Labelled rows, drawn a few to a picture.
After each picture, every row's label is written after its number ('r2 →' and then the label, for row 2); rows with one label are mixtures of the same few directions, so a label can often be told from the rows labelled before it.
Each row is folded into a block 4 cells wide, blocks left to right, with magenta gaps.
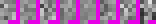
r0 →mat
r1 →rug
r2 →mat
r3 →mat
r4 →mat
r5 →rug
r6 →mat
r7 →mat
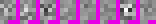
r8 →mat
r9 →rug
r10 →mat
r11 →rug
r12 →mat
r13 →rug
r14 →mat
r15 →mat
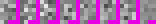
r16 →rug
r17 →rug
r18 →rug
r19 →mat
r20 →mat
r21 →mat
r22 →mat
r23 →rug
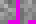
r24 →rug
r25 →mat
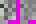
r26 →mat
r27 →mat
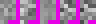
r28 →mat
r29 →rug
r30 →mat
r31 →rug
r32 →rug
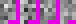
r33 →mat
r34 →rug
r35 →mat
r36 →mat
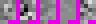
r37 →mat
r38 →rug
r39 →rug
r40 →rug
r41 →rug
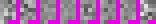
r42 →mat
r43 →rug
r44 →rug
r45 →mat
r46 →mat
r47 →rug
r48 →mat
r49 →rug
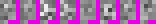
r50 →mat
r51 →mat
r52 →rug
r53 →rug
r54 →mat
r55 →mat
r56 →mat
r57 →mat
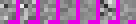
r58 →mat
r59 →mat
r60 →rug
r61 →rug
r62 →rug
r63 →rug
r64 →rug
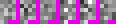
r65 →mat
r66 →mat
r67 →mat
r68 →rug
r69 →rug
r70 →mat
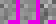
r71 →mat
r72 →mat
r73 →mat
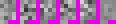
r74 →mat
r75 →rug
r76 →mat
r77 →rug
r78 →rug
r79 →mat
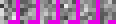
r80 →mat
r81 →rug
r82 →mat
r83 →mat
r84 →rug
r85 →mat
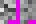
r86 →rug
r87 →rug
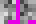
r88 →mat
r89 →rug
